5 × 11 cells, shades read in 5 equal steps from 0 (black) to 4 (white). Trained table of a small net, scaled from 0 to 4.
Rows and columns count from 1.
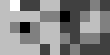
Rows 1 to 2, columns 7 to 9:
1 1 1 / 0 1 2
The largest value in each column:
3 4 3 3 3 3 2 2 3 3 2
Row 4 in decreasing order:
3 3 3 3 2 2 2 2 2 1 1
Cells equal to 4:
1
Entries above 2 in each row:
4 5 5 4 5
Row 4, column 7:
2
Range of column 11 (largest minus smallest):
1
